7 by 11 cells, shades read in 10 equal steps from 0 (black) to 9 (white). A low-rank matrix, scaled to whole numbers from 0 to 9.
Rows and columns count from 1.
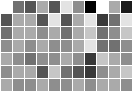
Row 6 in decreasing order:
7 7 6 6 6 5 5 4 3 3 2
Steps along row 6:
up same down up down down down up up up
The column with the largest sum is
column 5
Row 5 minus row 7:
0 0 -1 -1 0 1 -1 -3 1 0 0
